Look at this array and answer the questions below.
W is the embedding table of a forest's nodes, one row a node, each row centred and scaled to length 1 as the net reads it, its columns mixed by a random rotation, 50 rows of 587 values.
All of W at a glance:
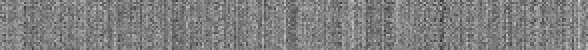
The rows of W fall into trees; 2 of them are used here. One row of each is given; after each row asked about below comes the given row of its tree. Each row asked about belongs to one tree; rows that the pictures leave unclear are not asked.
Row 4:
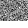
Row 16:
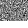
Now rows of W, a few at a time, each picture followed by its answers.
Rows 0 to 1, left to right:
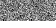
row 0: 4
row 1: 4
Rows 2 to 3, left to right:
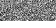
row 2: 16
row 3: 16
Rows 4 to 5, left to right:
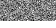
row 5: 4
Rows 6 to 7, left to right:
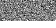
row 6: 16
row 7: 16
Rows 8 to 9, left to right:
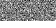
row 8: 16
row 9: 16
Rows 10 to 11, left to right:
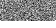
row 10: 16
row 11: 4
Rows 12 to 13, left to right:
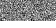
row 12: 16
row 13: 4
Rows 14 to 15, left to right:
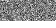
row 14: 16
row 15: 4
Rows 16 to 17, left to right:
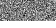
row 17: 4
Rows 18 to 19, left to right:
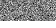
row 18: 4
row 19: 4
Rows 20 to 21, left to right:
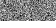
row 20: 4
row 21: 4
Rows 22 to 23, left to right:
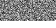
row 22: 16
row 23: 16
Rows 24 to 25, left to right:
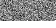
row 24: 4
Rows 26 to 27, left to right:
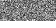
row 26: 16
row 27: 16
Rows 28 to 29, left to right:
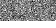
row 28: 4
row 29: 16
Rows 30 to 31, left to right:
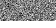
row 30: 4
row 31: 16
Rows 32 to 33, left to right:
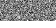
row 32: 16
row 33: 16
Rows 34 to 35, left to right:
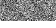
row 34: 4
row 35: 4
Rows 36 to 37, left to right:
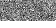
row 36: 16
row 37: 4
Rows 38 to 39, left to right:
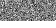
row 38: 16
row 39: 4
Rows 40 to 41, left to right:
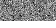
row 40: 4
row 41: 4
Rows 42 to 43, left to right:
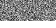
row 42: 16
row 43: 16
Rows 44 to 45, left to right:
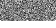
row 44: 16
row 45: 16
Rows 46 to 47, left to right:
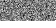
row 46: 16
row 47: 4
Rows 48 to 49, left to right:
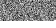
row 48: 4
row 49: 16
